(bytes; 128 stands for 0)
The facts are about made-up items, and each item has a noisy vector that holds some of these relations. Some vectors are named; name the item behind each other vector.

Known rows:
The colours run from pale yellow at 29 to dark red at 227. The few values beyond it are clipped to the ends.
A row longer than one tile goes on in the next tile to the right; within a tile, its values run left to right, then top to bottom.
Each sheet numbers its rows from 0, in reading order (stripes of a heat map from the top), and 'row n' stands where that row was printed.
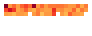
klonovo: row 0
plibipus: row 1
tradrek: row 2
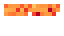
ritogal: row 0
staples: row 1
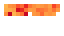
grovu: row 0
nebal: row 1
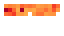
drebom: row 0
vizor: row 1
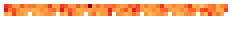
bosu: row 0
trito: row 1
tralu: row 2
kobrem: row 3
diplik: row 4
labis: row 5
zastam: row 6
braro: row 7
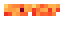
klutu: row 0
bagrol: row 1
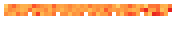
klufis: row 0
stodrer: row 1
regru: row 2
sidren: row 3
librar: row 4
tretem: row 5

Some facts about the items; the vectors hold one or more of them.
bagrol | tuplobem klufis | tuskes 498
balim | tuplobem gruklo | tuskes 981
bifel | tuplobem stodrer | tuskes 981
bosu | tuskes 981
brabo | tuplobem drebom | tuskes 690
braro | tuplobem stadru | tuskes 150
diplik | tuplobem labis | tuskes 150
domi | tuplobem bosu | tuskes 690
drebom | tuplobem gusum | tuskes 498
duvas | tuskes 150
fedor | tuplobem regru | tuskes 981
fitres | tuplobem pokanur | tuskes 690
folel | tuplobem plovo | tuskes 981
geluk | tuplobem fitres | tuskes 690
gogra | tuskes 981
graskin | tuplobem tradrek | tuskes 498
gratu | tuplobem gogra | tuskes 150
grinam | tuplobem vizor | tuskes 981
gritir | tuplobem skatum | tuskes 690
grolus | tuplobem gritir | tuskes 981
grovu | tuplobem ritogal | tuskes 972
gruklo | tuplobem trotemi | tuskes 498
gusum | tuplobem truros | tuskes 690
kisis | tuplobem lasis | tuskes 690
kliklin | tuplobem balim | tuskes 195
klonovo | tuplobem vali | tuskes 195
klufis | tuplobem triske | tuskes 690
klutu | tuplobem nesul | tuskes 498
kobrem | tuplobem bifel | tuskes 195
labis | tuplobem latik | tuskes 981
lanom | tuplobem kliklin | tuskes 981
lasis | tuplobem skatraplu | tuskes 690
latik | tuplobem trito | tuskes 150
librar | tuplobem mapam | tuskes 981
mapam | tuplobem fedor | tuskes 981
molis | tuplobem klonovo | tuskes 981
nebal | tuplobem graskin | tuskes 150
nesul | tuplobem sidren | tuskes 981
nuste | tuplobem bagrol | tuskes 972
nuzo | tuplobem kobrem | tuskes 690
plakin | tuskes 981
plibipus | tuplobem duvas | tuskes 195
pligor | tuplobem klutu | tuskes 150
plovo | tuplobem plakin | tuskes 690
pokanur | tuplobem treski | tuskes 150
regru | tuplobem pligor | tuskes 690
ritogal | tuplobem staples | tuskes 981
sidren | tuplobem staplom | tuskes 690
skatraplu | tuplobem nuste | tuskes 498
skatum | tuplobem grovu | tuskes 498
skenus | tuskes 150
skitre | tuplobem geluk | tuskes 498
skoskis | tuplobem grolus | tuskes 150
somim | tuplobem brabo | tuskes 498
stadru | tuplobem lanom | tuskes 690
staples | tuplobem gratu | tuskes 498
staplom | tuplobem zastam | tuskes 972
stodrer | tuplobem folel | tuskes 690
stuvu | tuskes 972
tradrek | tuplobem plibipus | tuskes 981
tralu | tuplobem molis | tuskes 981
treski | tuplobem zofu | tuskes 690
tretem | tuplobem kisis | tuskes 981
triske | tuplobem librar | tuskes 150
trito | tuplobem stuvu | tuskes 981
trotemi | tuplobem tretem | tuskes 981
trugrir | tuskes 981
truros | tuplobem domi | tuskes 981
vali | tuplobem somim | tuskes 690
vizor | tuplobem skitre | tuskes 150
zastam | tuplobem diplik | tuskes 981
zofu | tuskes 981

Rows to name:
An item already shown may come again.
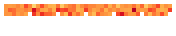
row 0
skenus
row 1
gruklo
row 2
braro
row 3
trugrir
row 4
skitre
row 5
triske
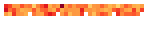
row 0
truros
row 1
nuste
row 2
kobrem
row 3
librar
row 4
bagrol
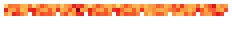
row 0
balim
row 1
skatraplu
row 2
staplom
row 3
skatraplu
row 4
skatraplu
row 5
fedor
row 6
kliklin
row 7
nuste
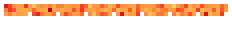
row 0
domi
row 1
graskin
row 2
gratu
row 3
mapam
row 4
gritir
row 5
nesul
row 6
triske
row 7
gritir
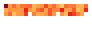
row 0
kobrem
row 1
pligor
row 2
balim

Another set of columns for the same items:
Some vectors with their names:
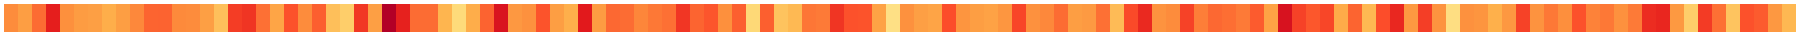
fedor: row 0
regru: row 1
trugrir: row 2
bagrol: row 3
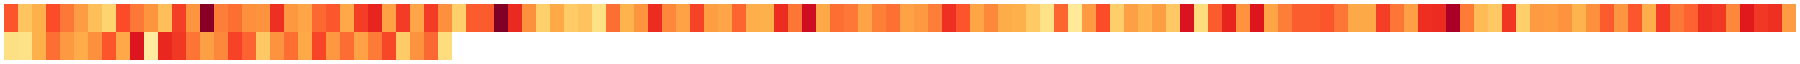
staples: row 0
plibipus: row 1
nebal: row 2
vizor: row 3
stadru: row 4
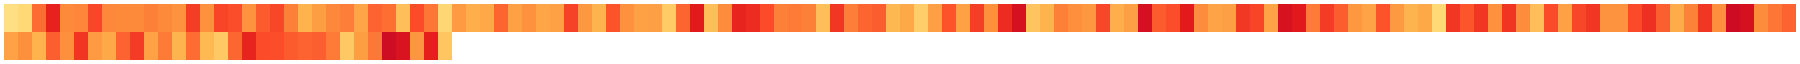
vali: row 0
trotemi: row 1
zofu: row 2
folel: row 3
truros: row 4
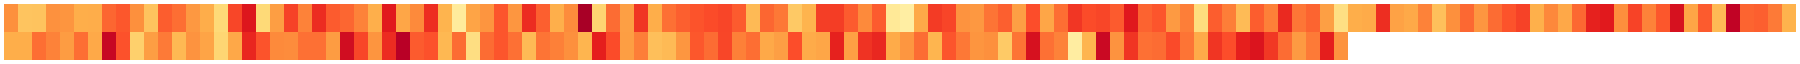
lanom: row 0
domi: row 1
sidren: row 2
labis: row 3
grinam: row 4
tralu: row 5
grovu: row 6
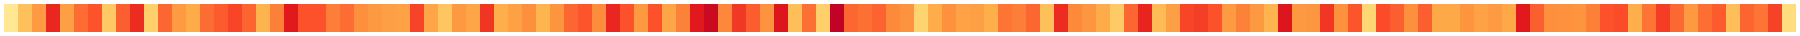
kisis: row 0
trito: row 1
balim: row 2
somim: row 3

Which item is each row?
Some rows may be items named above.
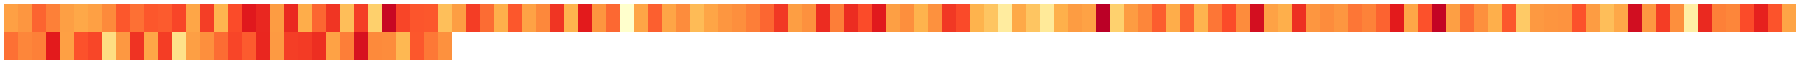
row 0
zastam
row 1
skoskis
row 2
graskin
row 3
triske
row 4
nuste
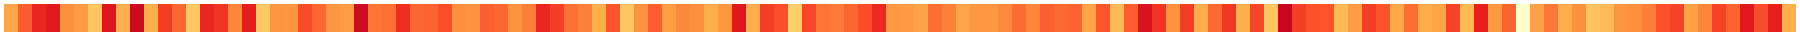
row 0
kobrem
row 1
skenus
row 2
zastam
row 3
skoskis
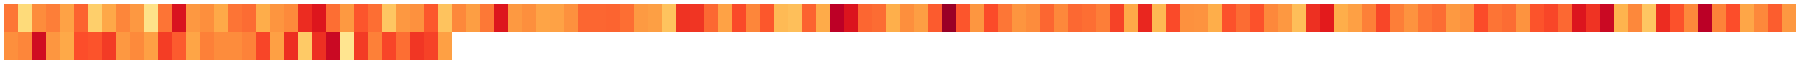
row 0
gruklo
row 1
fedor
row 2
klonovo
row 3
staplom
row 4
diplik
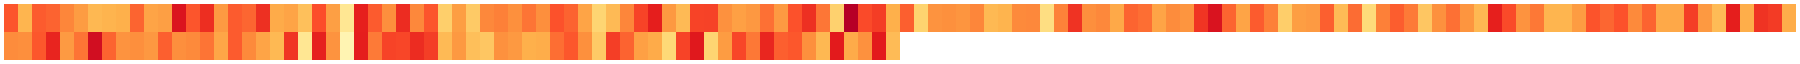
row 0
klutu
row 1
skitre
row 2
gruklo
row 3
tralu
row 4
pligor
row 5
lanom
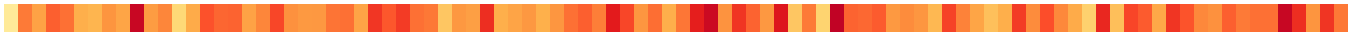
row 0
gritir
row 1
trito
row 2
ritogal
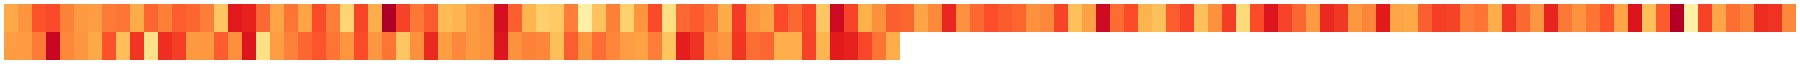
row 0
nesul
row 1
tradrek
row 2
gratu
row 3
latik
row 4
kliklin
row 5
librar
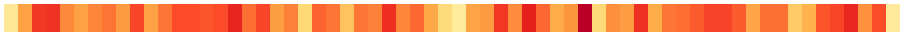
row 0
sidren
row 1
domi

